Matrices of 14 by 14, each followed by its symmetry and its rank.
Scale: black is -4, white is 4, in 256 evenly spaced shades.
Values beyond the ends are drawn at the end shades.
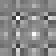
symmetric, rank two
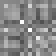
symmetric, rank three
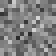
antisymmetric, full rank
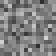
antisymmetric, full rank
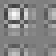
symmetric, rank one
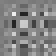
symmetric, rank two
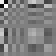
symmetric, rank one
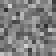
antisymmetric, full rank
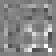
symmetric, rank two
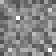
symmetric, rank three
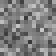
antisymmetric, full rank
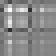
symmetric, rank one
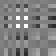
symmetric, rank one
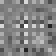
symmetric, rank two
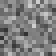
antisymmetric, full rank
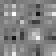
symmetric, rank two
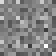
symmetric, rank three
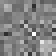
symmetric, rank three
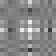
symmetric, rank one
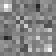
symmetric, rank three
